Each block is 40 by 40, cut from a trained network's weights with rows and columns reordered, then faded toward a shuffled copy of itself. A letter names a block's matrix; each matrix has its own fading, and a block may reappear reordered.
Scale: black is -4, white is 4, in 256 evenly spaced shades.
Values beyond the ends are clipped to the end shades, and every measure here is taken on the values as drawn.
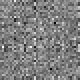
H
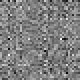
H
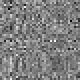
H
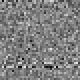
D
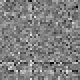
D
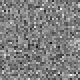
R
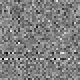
D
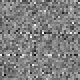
D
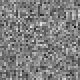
R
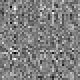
H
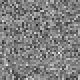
R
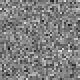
R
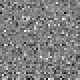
R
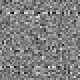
D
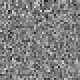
R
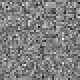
R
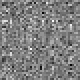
H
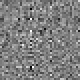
H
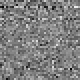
D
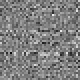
D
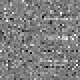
R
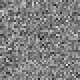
R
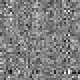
H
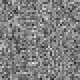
R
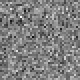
R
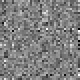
H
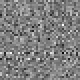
D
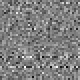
D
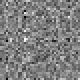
H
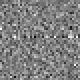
D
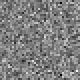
R
